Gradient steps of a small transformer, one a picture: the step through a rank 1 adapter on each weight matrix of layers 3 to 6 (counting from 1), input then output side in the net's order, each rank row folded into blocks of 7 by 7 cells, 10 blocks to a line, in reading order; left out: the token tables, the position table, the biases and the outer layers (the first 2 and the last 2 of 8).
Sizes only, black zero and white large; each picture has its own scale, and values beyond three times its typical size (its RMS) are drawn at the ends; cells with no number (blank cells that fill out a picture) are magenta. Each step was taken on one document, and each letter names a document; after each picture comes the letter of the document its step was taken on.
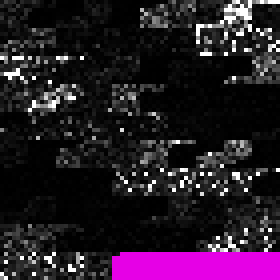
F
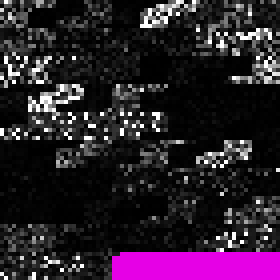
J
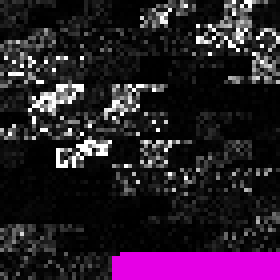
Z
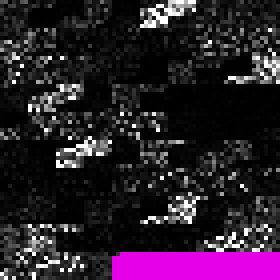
J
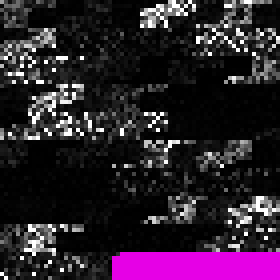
Z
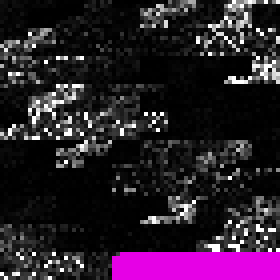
Z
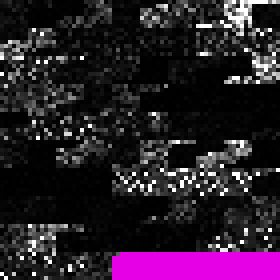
F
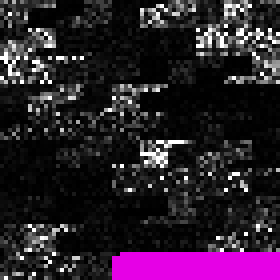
J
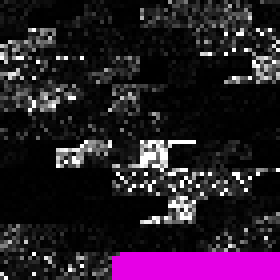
F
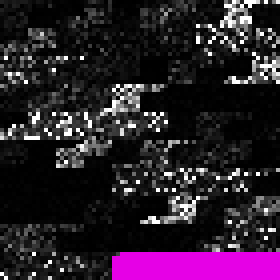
Z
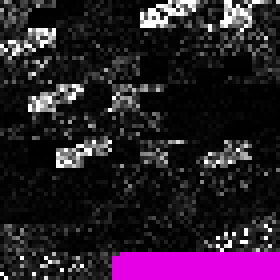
J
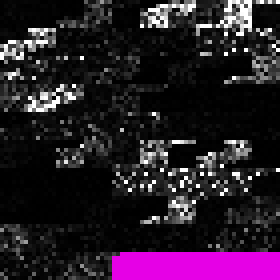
F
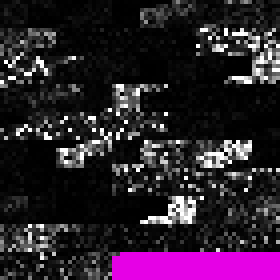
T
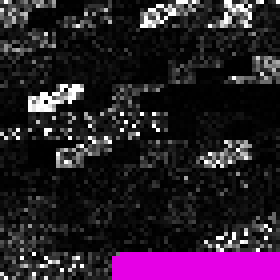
J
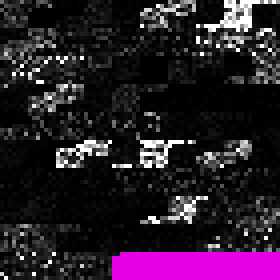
Z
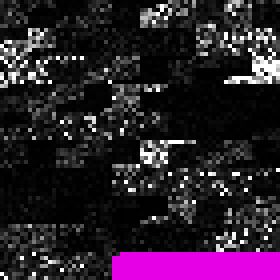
J
